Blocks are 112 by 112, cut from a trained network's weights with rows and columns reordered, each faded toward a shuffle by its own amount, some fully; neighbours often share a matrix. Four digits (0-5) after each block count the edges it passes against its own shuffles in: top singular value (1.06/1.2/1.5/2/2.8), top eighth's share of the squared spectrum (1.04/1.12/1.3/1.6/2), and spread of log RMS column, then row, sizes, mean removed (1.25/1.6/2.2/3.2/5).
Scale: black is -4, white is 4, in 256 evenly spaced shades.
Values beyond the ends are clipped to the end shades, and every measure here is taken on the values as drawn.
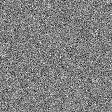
0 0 0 0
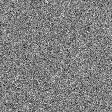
2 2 0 0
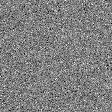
0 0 0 0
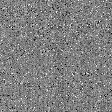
2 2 0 1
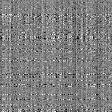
4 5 1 4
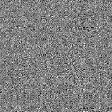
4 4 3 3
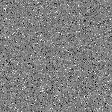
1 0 0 0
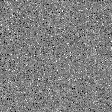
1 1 0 0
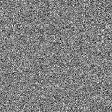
3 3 2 1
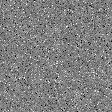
0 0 0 0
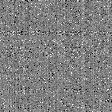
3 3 0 2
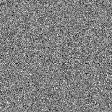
3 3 0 2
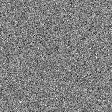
2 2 0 0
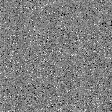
1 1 0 1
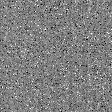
1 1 0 1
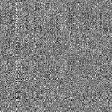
4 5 3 2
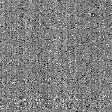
3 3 0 3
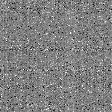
2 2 0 2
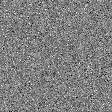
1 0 0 0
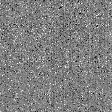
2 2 0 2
